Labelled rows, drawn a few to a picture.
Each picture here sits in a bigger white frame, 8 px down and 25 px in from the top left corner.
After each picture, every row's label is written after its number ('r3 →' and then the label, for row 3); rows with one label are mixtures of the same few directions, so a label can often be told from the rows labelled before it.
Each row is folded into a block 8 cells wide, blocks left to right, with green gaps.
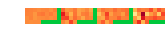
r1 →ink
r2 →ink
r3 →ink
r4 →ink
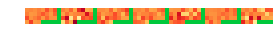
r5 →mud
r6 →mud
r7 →mud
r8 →mud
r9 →ink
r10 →mud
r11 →mud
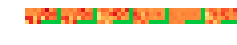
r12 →mud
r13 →mud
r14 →ink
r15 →ink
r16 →ink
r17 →ink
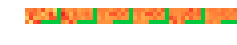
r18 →mud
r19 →ink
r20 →ink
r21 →ink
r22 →mud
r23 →ink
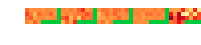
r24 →ink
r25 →mud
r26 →ink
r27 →ink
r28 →ink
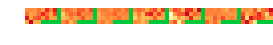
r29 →mud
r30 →ink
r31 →ink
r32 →ink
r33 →ink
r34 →mud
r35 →mud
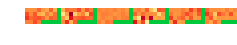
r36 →ink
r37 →ink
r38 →mud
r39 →mud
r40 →mud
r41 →ink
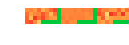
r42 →mud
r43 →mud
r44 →ink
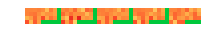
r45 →mud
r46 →mud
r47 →mud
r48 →mud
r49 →mud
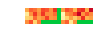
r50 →ink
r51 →ink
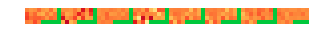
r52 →ink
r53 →mud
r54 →ink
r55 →mud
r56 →mud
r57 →mud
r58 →ink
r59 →ink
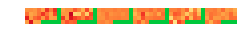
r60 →mud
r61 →ink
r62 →ink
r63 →ink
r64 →mud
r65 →mud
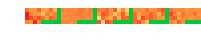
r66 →ink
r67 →ink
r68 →mud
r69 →mud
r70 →ink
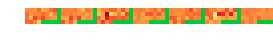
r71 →mud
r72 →mud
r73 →ink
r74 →ink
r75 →mud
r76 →ink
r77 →mud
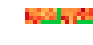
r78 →ink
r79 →mud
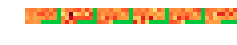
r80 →ink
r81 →ink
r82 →mud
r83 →mud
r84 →mud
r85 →ink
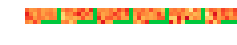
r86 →ink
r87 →ink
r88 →mud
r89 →mud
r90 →mud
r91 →ink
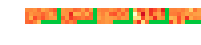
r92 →mud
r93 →ink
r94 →ink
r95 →ink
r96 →mud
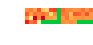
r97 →mud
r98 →ink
